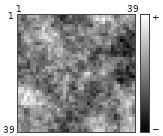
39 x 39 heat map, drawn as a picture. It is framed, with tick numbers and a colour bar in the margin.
Histogram: bell-shaped. Grain: blotchy. Mirror symmetry: none. Average level on the scale: 50%.
